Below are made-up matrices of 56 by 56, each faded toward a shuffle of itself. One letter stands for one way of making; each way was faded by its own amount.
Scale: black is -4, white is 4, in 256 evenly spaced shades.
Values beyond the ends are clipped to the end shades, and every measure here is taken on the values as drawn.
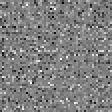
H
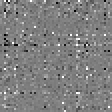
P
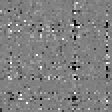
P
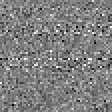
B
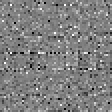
H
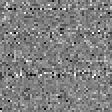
B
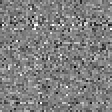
B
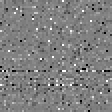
H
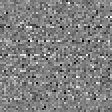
B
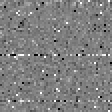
H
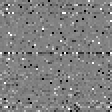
H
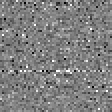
H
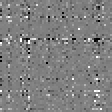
P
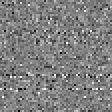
B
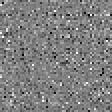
H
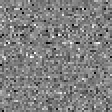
B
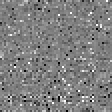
H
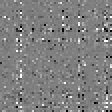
P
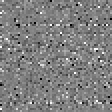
H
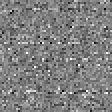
B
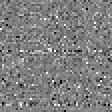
H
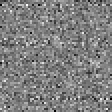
B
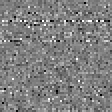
B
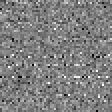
B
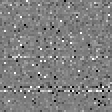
H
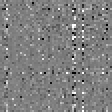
P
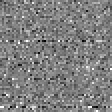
B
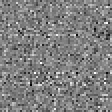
B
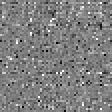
H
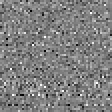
B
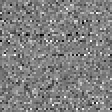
B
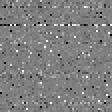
H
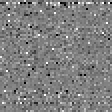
H
